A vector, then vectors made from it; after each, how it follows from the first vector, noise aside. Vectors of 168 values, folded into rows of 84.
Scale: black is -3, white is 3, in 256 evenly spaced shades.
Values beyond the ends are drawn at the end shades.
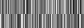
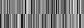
negated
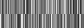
copied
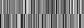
negated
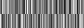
sign-scrambled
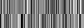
negated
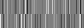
partly zeroed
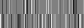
partly zeroed
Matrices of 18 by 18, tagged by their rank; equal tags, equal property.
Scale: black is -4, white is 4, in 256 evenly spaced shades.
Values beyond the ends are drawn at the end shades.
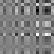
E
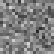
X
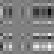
E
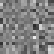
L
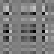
E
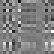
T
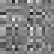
L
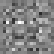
L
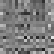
L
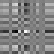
E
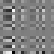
E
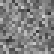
X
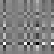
E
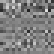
L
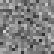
X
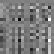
T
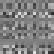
T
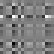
E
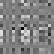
T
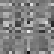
L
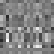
T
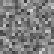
X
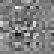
L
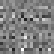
L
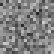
X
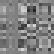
T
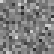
X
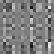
T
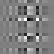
E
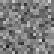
X
